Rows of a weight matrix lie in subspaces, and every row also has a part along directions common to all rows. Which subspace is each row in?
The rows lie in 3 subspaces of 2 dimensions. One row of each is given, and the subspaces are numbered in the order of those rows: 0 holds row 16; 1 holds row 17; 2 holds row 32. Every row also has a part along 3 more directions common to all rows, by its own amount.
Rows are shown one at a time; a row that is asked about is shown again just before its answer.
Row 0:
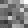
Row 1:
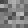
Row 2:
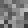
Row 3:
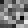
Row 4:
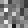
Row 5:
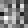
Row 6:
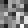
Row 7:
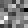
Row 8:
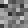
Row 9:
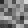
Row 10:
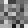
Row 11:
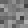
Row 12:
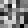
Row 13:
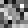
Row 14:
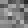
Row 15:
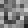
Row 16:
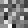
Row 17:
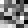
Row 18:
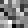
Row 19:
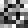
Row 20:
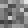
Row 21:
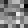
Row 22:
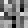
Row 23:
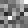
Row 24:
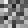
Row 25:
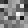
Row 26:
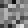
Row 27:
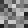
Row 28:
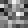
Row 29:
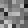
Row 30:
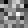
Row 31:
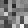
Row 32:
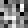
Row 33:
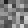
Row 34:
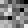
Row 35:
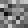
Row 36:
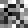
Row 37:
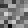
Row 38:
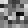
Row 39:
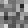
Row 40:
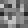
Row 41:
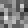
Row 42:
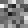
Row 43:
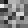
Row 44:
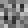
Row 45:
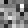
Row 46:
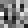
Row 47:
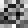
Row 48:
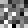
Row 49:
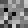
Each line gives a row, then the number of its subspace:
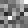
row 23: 1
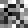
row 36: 1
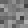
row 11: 0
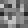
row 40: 2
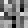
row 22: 2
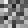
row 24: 0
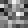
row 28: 0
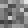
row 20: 1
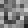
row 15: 2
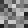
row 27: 1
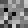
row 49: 0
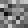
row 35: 1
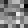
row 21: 2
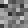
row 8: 0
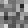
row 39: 2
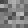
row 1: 0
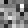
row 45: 2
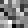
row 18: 2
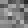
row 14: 1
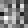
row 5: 2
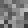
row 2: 1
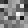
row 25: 0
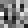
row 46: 2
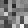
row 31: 2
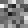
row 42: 1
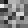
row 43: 0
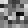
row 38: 0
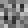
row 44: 2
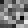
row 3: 1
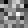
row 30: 0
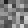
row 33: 2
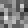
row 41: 2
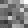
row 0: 1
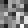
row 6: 2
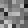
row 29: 0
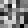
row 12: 2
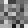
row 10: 2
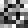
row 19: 1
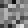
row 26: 1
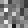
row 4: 0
